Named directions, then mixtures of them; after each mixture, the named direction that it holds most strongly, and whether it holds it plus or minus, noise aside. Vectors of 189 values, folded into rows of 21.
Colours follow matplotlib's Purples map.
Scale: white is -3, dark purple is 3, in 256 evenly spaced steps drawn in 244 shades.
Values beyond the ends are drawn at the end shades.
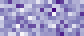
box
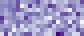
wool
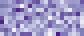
wool, plus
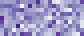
wool, plus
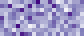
box, minus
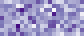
box, minus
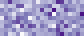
box, plus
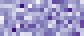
wool, minus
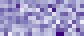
wool, plus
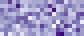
box, plus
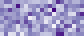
box, plus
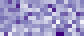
wool, plus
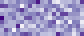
wool, plus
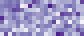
wool, plus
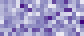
wool, minus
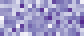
wool, minus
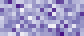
box, plus
